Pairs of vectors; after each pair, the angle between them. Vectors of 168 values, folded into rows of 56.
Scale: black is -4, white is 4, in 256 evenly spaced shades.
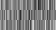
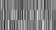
orthogonal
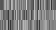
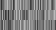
partly aligned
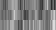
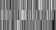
partly opposed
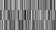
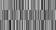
orthogonal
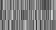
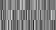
partly aligned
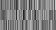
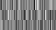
partly aligned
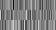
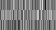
partly opposed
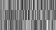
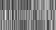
orthogonal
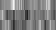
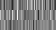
orthogonal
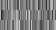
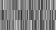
partly aligned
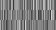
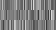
partly aligned
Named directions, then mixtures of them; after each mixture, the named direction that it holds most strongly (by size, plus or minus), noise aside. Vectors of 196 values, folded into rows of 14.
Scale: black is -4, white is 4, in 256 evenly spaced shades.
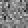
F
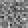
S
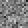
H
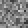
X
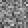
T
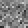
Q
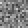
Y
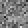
H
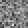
T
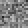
Y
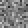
T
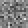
S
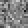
F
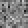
F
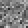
Q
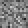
S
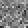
Q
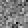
H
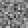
S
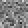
T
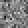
F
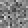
S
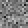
H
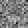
H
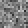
X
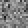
F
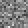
T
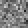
X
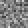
S
